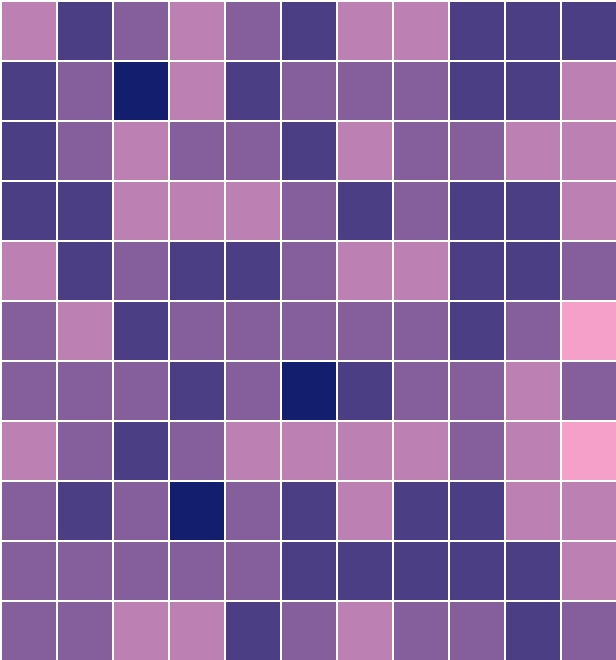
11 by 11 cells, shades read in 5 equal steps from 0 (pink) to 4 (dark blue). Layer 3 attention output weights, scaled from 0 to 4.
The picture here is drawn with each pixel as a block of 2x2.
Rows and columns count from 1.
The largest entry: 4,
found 3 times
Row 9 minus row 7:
0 1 0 1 0 -1 -2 1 1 0 -1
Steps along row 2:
down up down up down same same up same down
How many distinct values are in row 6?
4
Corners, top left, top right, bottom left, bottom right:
1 3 2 2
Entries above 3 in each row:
0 1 0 0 0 0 1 0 1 0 0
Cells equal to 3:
37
